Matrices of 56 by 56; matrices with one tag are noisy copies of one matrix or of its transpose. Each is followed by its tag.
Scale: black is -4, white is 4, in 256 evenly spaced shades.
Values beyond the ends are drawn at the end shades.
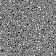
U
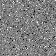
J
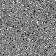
J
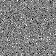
U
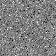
J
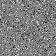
J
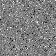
J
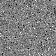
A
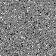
J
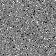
J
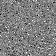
A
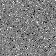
J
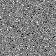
J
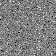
U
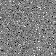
U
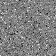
J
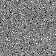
U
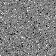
J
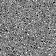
A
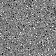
A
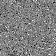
A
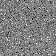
U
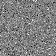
A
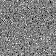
U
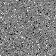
J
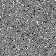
J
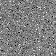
U
